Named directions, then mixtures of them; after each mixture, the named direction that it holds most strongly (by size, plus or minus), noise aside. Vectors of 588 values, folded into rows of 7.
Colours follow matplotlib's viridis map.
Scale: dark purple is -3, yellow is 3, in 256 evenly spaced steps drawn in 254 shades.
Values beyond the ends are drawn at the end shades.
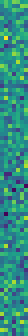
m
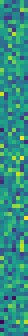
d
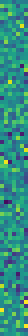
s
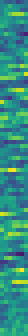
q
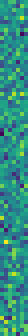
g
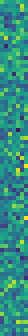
m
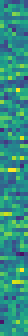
q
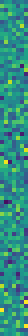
s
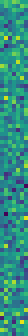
m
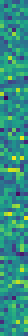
d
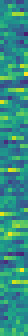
q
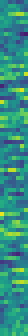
q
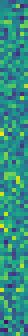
g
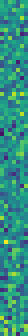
g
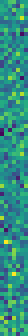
g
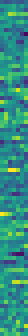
q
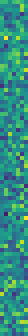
m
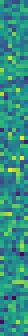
d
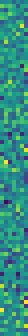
s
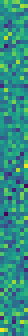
m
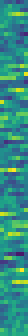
q
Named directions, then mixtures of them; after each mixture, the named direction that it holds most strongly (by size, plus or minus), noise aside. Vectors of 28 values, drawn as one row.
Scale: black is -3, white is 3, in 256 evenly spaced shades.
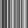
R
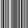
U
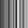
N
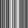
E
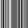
U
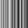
N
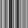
E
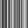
R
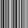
U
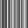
R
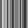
R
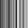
N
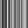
R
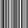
U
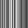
E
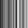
N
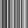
R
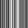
E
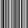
U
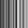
N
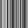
R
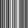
E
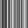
R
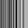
N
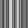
E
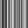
R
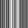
E
